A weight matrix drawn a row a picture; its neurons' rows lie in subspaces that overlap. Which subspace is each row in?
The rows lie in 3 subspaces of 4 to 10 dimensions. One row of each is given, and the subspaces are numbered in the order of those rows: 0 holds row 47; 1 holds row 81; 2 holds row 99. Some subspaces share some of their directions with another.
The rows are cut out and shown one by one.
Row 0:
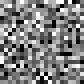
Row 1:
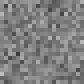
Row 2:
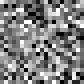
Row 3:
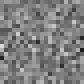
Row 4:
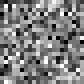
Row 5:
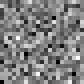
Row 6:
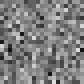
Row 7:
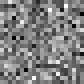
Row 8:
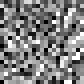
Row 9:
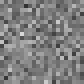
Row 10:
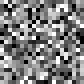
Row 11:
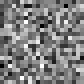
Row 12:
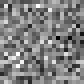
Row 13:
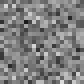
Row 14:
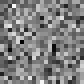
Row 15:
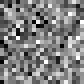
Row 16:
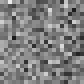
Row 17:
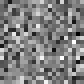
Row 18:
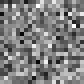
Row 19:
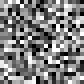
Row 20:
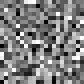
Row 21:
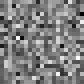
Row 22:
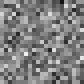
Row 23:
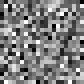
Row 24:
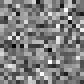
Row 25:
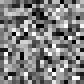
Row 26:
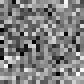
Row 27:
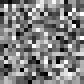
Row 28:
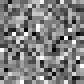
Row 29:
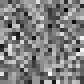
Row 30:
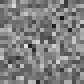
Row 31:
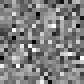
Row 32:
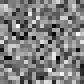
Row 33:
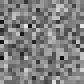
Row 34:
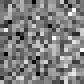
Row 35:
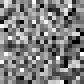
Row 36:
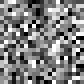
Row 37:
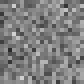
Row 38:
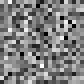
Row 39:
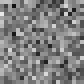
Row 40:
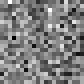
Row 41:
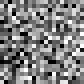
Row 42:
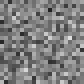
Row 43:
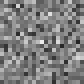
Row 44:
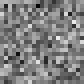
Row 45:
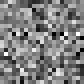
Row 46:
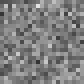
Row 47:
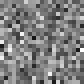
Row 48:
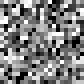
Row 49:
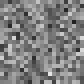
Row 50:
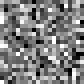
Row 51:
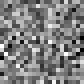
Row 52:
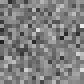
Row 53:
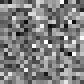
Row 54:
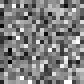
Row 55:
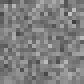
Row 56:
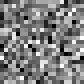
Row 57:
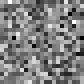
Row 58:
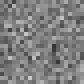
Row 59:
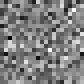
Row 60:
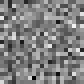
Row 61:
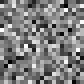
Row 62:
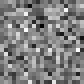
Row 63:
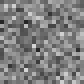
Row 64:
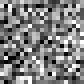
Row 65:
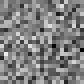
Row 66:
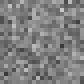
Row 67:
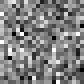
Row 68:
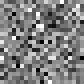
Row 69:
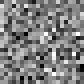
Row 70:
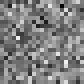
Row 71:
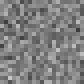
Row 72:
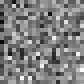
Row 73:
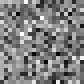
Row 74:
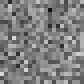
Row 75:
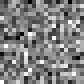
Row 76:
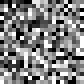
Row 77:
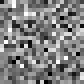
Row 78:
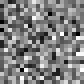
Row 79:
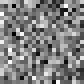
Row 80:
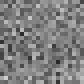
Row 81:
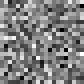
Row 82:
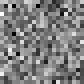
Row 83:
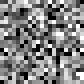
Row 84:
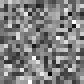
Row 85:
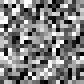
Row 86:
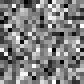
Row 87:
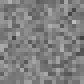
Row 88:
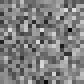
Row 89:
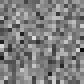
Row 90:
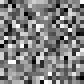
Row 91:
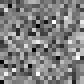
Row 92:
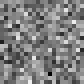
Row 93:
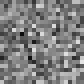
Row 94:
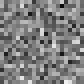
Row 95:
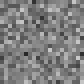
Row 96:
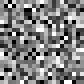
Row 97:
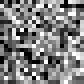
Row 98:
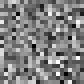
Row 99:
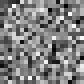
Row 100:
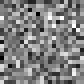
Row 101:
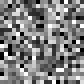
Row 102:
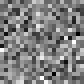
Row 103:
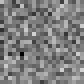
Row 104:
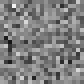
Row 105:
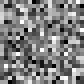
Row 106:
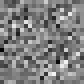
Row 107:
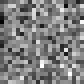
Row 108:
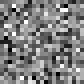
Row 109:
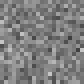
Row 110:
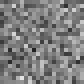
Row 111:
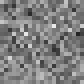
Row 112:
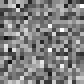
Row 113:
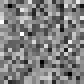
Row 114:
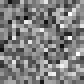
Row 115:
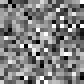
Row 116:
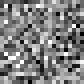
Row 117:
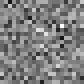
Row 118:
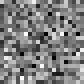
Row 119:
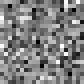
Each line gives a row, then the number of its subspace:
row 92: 0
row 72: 2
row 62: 2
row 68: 1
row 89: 0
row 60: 1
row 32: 2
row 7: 1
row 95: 1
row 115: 2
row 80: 2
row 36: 2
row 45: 2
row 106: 2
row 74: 0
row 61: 2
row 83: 2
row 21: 1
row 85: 2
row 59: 1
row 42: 0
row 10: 2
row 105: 1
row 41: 0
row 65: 1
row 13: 2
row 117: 2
